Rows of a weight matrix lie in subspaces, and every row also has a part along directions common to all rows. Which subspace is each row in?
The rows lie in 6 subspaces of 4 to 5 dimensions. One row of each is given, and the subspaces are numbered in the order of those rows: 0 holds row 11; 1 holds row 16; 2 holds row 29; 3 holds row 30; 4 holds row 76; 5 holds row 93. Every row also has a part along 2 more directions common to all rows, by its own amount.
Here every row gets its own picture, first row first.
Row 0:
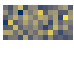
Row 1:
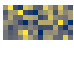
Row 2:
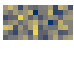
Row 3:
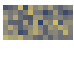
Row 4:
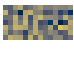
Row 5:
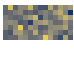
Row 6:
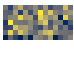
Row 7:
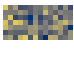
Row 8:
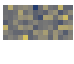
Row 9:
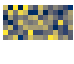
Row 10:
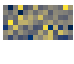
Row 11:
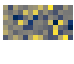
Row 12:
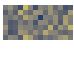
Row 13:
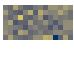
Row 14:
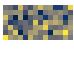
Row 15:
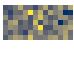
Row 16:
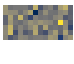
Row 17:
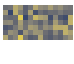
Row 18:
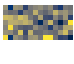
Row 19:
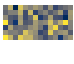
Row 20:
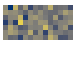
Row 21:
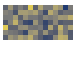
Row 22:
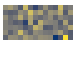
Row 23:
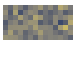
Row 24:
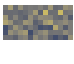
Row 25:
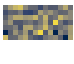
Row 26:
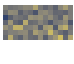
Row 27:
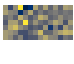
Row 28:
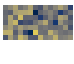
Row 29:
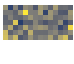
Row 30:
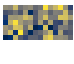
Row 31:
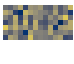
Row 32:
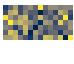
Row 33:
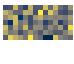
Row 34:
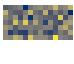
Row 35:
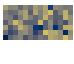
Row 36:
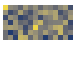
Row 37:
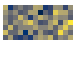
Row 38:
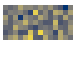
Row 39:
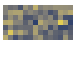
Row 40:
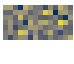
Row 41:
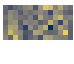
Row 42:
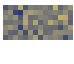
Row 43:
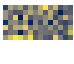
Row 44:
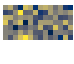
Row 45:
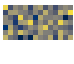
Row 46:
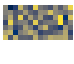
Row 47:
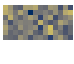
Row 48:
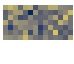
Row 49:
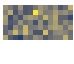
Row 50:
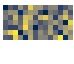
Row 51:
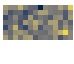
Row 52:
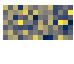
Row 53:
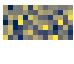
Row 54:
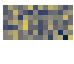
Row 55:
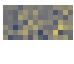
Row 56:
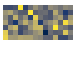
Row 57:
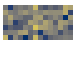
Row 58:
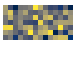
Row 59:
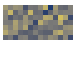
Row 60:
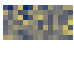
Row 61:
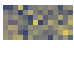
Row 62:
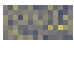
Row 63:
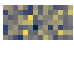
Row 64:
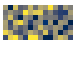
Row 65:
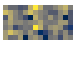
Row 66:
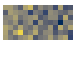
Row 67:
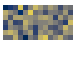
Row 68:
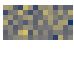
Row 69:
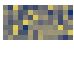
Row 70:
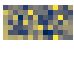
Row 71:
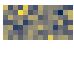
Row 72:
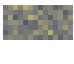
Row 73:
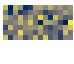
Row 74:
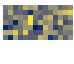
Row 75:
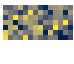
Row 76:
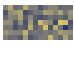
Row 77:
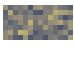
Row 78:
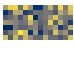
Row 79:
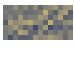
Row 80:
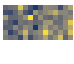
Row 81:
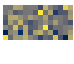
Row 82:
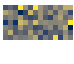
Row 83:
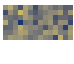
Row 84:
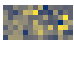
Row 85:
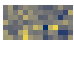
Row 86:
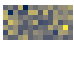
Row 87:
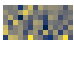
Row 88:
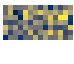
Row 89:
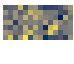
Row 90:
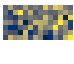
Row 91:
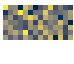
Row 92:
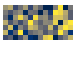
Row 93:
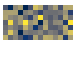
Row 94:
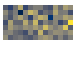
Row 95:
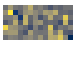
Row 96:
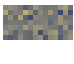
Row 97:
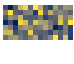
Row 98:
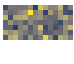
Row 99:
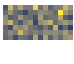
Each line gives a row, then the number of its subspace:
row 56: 3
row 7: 5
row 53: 2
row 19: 3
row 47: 5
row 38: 1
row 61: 3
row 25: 0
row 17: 4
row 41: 3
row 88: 4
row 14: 3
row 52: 0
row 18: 4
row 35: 3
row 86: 2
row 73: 4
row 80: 1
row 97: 2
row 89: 3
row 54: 5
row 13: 5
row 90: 4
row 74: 5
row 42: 4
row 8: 1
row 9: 2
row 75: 3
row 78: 5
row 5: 0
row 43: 0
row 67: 5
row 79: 3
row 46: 2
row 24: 2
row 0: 3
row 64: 0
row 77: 0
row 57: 1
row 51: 5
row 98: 5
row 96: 1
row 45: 0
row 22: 5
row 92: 0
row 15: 5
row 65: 1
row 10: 3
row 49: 1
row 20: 2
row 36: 5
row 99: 2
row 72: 0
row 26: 4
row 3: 3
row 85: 3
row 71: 2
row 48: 5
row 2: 1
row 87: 0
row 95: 4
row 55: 1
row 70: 3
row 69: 2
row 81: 0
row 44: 4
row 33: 0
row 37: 0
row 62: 2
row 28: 1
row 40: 1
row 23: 4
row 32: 5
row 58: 5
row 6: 3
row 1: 0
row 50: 5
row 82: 2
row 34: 3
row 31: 4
